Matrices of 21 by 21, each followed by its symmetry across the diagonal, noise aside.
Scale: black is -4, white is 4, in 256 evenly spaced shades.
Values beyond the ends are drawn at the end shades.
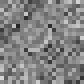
symmetric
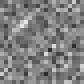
symmetric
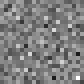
symmetric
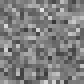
neither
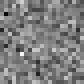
neither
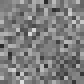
symmetric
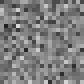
neither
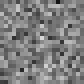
neither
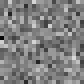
neither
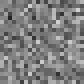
neither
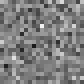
neither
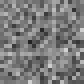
symmetric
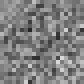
symmetric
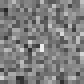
neither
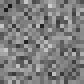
symmetric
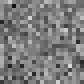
neither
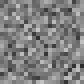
symmetric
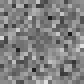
symmetric
